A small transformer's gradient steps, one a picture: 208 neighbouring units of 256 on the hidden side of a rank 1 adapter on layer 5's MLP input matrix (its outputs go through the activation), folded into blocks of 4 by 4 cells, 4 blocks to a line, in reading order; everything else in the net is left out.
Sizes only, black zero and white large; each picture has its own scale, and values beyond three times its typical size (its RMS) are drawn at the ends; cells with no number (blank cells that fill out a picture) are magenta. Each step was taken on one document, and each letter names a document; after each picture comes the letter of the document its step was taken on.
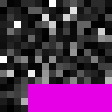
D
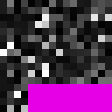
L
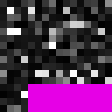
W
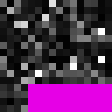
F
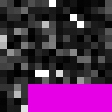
W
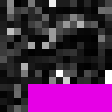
W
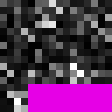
D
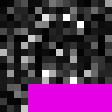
L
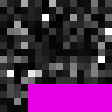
F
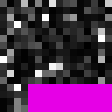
F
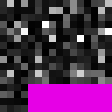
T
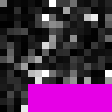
L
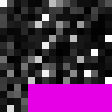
L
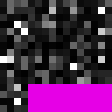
T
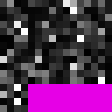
T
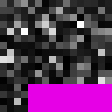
T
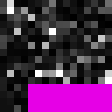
W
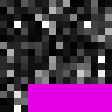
T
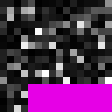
W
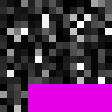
T
